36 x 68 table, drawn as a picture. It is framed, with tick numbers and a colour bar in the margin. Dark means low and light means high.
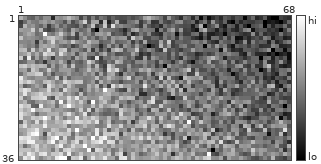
The texture is fine-grained noise. No regular stripes run through it. The bottom left is the ninth with the highest average. The ninth with the lowest average is the top right. There is an overall slope up to the bottom left.
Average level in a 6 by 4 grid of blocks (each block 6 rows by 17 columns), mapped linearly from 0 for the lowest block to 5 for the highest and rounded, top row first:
3 2 1 0
3 2 2 1
4 3 2 1
4 3 2 2
5 4 3 2
5 4 3 3
